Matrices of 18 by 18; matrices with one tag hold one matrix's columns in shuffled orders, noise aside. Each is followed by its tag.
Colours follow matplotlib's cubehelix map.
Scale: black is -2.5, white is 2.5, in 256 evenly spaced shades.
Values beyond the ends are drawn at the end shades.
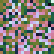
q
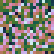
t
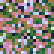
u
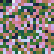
u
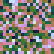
u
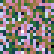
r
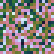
t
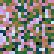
r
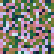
q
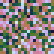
u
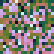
t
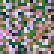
q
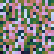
r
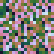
r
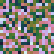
t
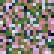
u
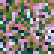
r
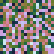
q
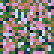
r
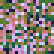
q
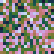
t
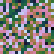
t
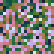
t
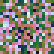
q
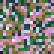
t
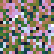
r
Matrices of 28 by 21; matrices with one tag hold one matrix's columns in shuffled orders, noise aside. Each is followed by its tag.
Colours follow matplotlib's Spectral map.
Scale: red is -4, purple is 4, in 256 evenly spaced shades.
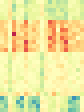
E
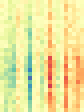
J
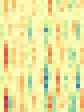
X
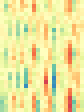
X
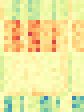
E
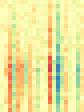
J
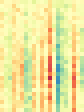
J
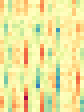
X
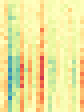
J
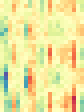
X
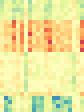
E
